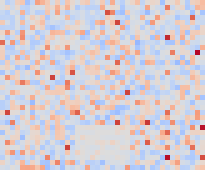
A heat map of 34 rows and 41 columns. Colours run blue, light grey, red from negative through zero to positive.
There is no seam. The texture is fine-grained noise. The bottom middle is the smoothest part. There is no overall slope. In the bottom middle lies a patch that is calmer than the rest.
